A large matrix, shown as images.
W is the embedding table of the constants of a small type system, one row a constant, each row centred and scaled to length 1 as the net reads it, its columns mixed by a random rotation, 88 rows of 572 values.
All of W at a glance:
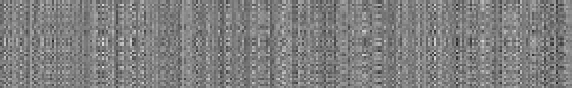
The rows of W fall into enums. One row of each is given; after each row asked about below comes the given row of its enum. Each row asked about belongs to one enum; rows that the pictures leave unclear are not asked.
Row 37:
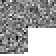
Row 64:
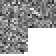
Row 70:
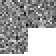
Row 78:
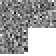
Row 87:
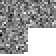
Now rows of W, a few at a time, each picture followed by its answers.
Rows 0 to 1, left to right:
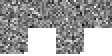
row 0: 64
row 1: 70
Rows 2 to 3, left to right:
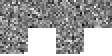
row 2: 64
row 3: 70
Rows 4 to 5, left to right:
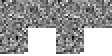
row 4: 37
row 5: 37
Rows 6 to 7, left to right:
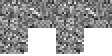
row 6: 64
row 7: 64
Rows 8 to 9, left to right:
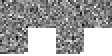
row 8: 37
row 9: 70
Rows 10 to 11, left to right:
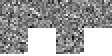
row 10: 64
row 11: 37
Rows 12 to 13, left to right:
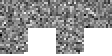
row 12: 87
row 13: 64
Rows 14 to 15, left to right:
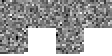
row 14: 37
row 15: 87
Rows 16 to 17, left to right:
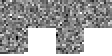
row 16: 37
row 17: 87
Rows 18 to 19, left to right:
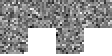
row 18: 64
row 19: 87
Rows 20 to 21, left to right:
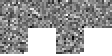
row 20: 64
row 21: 37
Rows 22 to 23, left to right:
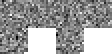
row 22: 37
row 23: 87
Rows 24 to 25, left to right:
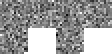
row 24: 78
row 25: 87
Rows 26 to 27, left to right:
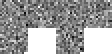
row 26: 70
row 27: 78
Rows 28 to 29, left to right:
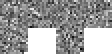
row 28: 64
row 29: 78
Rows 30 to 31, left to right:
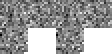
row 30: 87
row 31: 87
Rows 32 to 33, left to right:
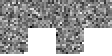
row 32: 64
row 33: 87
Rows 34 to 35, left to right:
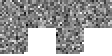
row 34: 70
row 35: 87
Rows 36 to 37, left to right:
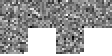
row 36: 64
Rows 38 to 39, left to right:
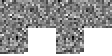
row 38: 37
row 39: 37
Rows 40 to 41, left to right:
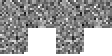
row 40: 70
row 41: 70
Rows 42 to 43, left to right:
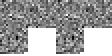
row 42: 37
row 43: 37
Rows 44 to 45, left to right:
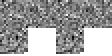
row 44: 37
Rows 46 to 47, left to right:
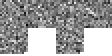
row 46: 70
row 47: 64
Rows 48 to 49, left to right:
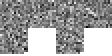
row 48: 78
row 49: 64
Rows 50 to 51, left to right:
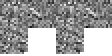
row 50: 64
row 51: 64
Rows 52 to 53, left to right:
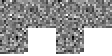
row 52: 37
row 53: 37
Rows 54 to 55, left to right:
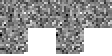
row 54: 87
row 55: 87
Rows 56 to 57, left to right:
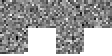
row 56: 37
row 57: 70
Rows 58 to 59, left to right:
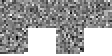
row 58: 37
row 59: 78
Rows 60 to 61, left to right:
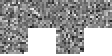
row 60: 64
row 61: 78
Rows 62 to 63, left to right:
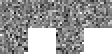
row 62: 78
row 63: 87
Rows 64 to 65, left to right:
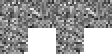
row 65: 64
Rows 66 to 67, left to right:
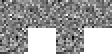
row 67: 37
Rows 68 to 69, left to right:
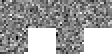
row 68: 37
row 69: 87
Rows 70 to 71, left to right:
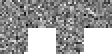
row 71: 64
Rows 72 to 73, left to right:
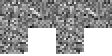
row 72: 64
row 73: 64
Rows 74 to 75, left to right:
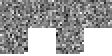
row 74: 78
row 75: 87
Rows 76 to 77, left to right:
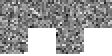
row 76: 64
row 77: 87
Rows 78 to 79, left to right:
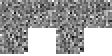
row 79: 78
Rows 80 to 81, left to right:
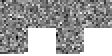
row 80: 37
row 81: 87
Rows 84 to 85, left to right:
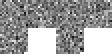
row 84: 70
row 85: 78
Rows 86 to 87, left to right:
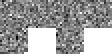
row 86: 37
